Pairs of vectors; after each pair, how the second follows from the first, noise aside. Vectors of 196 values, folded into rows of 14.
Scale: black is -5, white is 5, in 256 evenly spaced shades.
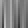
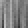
copied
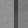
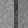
copied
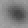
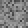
shuffled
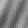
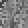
sign-scrambled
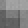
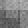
copied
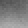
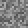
shuffled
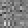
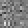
copied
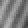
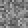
shuffled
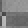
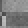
copied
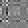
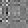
copied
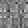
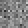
sign-scrambled
